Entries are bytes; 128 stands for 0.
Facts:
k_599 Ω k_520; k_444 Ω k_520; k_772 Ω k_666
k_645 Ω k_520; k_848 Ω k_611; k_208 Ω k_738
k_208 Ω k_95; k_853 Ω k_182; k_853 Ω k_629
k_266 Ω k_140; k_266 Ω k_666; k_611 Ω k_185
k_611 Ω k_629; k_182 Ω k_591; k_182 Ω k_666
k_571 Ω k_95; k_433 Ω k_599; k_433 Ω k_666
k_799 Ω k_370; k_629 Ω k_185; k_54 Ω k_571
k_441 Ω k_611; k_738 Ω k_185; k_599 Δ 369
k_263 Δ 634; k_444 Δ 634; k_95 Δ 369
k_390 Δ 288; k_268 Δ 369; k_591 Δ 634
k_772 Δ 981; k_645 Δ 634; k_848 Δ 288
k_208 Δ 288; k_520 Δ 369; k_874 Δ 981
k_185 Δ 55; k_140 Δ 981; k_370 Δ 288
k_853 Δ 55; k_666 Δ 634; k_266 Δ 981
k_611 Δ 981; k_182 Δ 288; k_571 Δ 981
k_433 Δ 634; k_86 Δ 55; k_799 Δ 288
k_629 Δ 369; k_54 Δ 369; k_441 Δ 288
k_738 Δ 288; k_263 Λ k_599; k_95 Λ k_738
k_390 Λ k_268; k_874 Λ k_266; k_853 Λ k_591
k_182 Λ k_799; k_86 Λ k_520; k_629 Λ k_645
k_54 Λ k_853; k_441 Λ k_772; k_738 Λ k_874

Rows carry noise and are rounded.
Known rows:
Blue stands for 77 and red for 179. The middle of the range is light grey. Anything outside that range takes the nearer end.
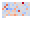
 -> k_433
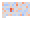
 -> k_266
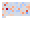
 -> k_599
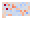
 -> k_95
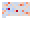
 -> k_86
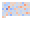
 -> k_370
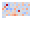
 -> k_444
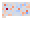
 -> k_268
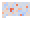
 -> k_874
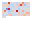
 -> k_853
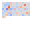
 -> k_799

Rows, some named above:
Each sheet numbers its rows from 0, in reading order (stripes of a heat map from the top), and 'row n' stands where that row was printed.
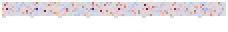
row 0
k_599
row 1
k_86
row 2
k_140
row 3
k_185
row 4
k_629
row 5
k_54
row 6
k_520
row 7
k_263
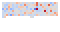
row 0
k_182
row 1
k_185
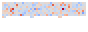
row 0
k_611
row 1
k_390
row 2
k_629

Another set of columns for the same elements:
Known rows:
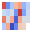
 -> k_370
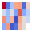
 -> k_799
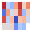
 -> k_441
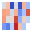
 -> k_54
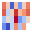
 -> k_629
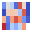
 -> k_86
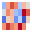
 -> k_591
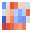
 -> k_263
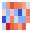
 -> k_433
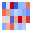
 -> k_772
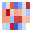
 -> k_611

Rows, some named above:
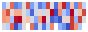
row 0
k_611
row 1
k_185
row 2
k_599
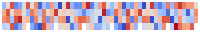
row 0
k_611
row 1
k_520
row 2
k_140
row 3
k_390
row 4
k_520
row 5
k_140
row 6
k_433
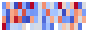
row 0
k_853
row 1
k_208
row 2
k_182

